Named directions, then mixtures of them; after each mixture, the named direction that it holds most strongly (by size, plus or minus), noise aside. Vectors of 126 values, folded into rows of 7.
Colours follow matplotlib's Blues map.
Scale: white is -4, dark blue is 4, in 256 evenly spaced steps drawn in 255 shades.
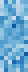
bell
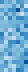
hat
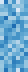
bell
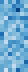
hat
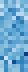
bell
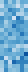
bell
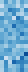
bell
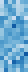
bell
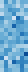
bell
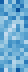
bell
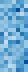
hat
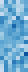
bell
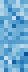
bell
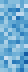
hat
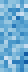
hat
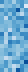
hat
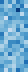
hat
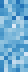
bell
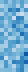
hat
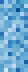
hat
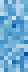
bell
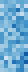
hat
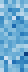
bell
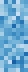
bell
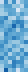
bell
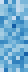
bell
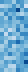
hat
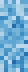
bell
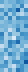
hat
